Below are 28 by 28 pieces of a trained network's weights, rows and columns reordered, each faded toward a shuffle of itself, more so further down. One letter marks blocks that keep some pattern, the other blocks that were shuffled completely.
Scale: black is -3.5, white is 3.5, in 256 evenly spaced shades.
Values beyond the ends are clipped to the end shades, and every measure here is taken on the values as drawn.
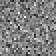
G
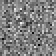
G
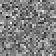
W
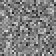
W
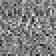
G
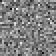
W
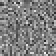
G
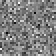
W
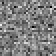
G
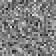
W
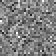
W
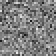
W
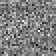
W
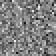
W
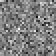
W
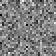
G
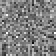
G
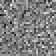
W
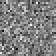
W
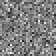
G
